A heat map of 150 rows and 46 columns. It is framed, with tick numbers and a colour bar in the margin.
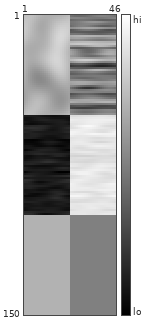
It is made of 3 by 2 panels. Panel 1,1: high, smooth. Panel 1,2: middling, streaked across, strong in contrast. Panel 2,1: very low, streaked across, faint in contrast. Panel 2,2: very high, streaked across, faint in contrast. Panel 3,1: high, flat. Panel 3,2: middling, flat.
